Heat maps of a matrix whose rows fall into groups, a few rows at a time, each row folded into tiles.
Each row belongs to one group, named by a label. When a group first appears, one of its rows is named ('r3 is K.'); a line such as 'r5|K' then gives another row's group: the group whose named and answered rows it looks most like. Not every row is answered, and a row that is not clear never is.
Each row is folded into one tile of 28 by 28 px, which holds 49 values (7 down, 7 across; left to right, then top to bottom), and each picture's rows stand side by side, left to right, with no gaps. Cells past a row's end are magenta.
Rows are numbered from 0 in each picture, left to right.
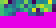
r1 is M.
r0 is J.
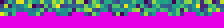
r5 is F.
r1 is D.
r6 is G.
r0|G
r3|M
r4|F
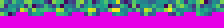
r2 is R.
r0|J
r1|D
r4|R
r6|M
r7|J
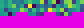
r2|M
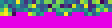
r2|D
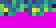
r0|M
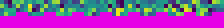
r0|F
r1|D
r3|J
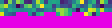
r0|G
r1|M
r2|R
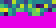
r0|M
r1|D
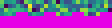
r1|D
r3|M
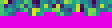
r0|J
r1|F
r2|M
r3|F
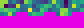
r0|D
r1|R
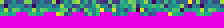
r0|R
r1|R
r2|G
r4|M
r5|J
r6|G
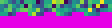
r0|J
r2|J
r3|G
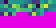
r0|F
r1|F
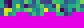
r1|R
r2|J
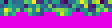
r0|R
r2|R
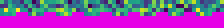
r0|R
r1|F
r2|R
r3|D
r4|F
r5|M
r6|D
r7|R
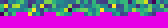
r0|F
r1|G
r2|G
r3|R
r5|J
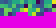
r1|J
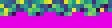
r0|G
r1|G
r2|M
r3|G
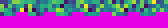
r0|M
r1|J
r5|D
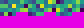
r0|F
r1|M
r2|M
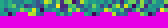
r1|G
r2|D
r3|J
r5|J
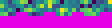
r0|J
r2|R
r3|R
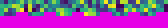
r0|M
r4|D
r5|M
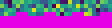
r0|F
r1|R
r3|G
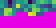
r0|F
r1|G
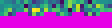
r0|J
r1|F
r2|M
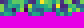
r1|M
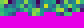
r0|J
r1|F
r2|M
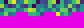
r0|D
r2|G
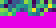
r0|R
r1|M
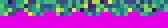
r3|D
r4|R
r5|G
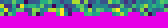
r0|M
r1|F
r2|G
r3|R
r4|R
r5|J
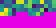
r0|G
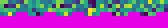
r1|J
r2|D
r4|F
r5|M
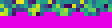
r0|G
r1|G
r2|D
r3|G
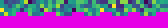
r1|M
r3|R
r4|D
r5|F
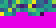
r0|G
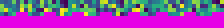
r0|M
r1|M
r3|G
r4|F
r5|J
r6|M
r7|D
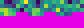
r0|R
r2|J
